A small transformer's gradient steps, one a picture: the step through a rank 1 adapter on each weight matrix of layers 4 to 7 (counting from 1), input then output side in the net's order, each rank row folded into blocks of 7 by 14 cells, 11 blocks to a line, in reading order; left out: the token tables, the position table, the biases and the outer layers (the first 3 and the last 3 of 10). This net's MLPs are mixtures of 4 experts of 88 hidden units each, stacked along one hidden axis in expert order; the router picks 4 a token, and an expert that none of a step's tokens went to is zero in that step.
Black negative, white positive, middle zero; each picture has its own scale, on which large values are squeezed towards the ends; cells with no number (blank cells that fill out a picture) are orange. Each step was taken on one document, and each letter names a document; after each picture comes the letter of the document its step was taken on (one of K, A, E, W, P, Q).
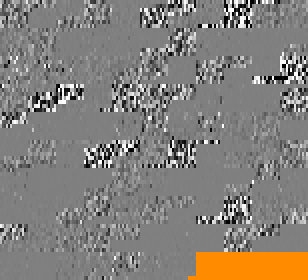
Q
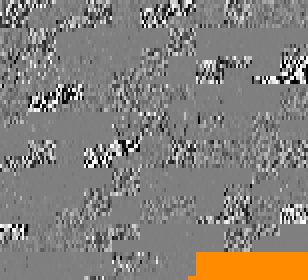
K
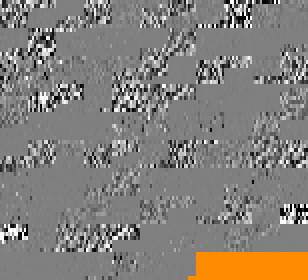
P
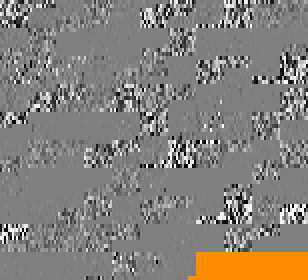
K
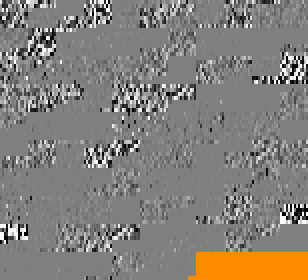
P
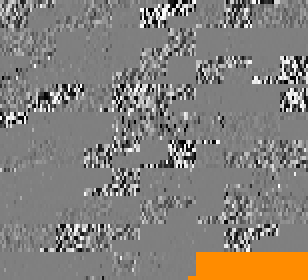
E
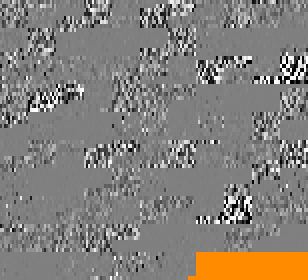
P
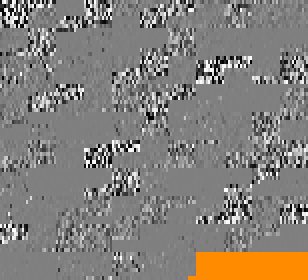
P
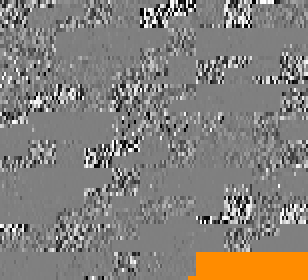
K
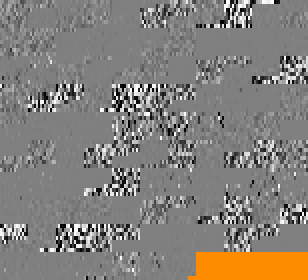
E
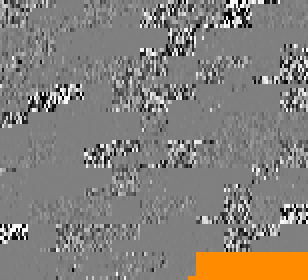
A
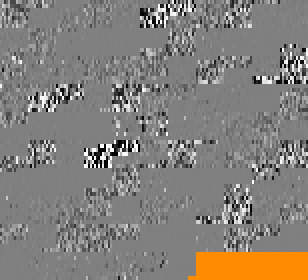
A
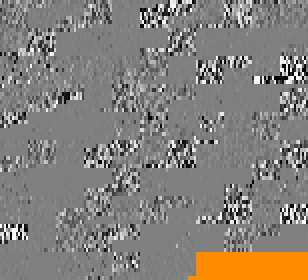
Q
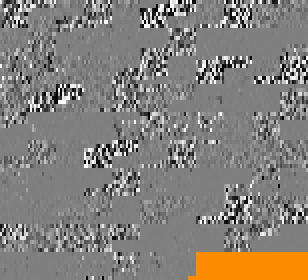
K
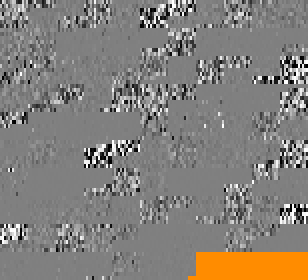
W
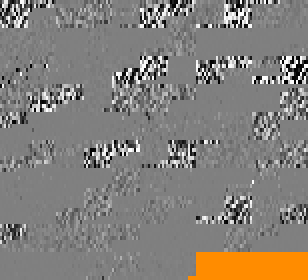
E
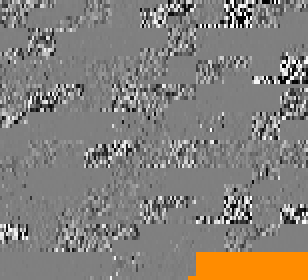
P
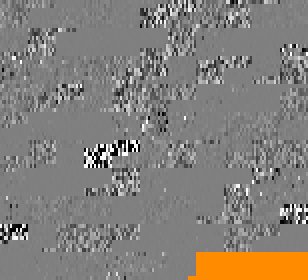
A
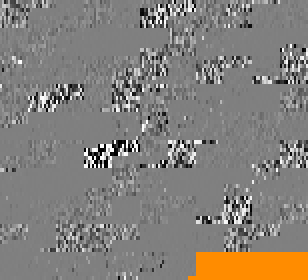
A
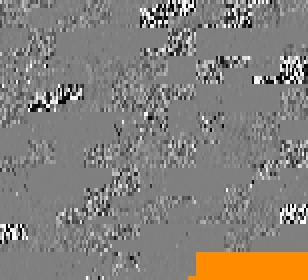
Q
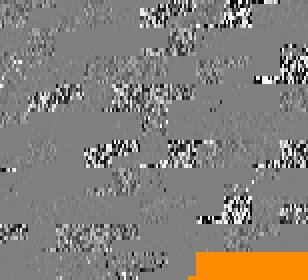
A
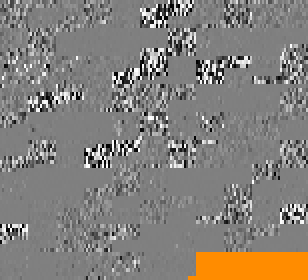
Q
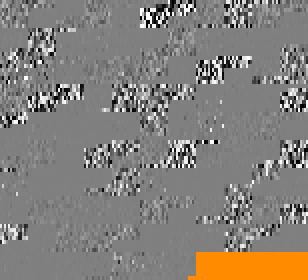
P
